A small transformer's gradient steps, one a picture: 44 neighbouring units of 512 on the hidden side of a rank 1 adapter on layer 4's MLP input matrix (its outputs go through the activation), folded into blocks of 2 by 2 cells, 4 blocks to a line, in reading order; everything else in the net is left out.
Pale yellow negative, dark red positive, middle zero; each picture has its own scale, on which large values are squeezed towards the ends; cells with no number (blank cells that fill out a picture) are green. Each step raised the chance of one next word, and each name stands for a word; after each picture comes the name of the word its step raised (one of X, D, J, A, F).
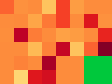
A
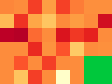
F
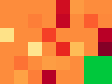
A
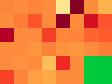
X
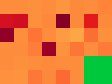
X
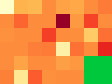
X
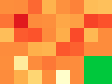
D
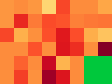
A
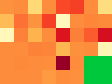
D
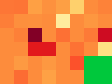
D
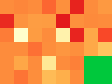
F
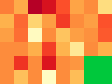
F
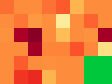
D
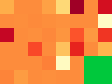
X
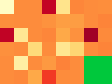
X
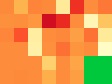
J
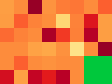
A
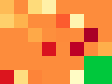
J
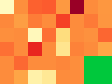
X
